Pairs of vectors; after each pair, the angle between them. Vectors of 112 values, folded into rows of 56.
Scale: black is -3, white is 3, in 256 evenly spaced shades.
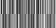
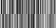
nearly parallel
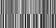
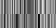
partly opposed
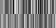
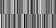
partly opposed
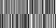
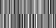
orthogonal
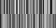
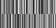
partly aligned
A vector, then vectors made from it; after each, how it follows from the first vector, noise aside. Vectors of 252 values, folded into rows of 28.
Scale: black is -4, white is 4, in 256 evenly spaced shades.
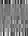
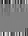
partly zeroed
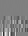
partly zeroed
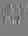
partly zeroed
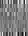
reversed
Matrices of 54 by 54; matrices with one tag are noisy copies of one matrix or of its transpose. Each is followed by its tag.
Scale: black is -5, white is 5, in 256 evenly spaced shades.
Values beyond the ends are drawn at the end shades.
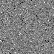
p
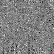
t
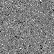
p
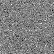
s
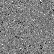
p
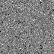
p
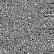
t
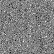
s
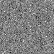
s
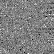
t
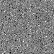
s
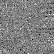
t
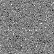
s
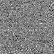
s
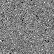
p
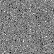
s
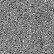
s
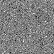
s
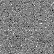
s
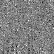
t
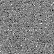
s
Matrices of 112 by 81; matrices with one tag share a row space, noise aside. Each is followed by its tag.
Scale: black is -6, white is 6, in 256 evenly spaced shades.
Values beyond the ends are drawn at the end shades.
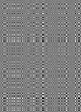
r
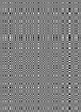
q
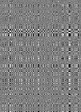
q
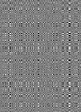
q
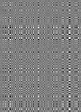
q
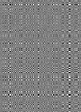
q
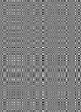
r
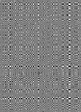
q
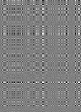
r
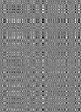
r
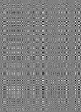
r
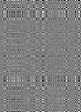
r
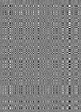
q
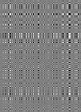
q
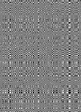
q
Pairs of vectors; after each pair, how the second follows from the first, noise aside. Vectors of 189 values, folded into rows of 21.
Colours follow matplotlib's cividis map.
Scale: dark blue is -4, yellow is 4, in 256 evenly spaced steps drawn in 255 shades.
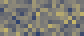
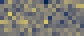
reversed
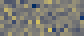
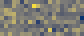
sign-scrambled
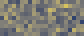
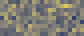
copied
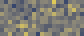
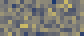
sign-scrambled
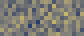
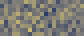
reversed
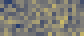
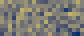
reversed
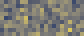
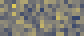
reversed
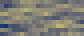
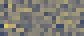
sign-scrambled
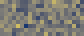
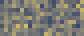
sign-scrambled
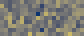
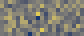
sign-scrambled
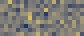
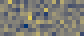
copied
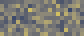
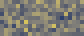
reversed
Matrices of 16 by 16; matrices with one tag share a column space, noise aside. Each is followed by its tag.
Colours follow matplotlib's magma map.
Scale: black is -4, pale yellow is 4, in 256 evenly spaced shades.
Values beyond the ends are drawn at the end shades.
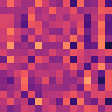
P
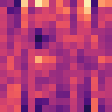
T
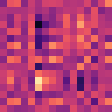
P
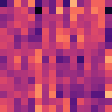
T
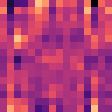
T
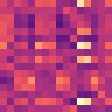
P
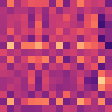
P
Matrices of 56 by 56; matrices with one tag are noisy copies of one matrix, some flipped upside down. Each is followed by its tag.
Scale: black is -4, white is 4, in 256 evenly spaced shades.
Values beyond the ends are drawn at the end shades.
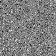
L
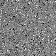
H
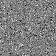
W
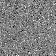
H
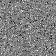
W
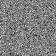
W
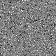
W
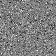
W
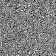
H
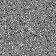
W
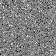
L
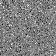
L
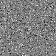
W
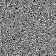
H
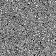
H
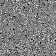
H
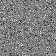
W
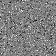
W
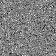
W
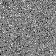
L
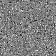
W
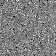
H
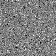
H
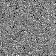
H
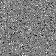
W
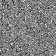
L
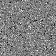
W
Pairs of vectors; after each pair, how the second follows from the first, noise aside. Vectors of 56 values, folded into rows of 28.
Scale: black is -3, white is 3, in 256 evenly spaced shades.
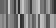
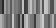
wrapped around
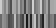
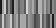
wrapped around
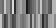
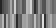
wrapped around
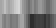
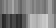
wrapped around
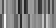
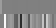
partly zeroed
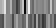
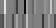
partly zeroed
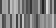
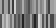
wrapped around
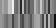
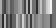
wrapped around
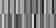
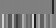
partly zeroed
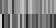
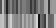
wrapped around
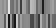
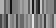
wrapped around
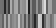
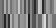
wrapped around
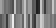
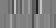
partly zeroed
